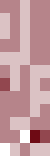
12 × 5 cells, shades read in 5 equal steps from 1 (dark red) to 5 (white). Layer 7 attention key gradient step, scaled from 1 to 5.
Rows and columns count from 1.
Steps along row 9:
same same up down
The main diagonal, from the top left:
3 3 4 3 3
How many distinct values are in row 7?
3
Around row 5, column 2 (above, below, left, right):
3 4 4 4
